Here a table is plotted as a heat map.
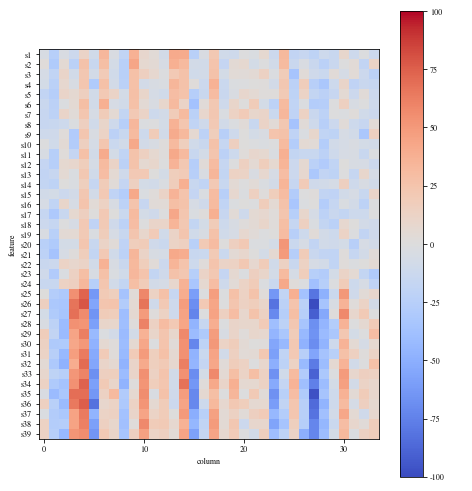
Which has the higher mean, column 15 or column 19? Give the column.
19
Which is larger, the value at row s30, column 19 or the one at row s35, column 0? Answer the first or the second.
the first
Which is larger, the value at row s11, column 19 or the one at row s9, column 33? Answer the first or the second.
the second
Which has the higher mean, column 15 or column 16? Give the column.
16
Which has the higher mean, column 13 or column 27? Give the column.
13
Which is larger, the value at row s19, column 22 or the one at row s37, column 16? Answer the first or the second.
the first
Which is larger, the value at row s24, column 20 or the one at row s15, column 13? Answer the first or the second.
the second
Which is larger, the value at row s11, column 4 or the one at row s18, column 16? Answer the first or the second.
the first
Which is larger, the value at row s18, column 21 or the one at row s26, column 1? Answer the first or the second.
the first
